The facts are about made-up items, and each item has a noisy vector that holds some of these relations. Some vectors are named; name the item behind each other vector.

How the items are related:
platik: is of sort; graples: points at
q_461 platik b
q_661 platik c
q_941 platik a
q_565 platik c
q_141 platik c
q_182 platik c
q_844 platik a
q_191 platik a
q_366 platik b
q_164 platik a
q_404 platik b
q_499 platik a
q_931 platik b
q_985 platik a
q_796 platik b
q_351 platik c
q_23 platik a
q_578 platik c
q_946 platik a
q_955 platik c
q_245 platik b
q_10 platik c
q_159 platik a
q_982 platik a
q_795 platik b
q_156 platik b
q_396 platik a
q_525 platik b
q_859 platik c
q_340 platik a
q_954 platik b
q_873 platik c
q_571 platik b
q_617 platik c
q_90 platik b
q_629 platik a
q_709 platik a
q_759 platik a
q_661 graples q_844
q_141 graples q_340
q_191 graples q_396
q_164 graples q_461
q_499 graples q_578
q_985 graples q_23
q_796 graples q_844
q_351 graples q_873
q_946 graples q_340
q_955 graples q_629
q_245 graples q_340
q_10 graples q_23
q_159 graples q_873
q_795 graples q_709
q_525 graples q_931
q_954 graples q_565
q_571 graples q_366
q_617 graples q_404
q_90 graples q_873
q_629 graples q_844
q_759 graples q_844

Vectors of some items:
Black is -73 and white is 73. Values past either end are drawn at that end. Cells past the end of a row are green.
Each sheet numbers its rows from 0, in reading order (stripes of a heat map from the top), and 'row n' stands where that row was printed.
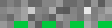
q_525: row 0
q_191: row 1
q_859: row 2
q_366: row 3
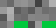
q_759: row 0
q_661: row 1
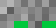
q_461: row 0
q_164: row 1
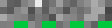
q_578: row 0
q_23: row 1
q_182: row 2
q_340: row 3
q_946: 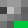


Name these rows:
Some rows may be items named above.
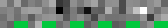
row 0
q_164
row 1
q_796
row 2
q_351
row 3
q_10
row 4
q_617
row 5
q_954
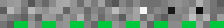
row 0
q_946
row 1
q_571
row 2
q_461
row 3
q_164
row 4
q_571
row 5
q_396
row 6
q_795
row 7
q_709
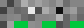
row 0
q_661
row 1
q_404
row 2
q_141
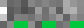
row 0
q_565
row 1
q_499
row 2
q_245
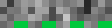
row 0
q_955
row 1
q_340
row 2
q_844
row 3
q_159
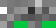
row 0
q_396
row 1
q_985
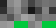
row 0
q_90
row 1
q_873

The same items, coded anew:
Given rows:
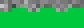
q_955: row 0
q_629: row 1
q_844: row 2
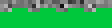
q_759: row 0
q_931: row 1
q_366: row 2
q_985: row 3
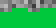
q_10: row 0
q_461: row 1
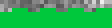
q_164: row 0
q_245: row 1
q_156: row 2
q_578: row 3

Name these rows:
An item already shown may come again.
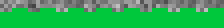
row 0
q_23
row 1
q_404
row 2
q_164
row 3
q_351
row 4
q_10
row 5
q_525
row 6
q_164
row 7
q_164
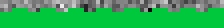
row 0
q_10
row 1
q_873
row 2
q_499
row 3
q_954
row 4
q_795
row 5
q_565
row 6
q_571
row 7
q_617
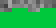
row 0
q_404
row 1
q_191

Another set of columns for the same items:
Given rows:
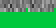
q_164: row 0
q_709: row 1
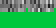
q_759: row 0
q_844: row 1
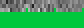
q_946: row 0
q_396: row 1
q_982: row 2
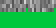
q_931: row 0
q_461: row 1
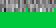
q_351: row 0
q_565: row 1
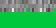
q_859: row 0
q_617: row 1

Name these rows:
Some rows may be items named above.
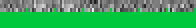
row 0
q_164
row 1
q_873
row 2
q_873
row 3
q_340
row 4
q_985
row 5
q_191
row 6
q_23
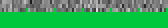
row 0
q_404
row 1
q_499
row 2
q_525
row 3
q_10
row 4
q_164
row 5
q_191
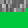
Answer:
q_954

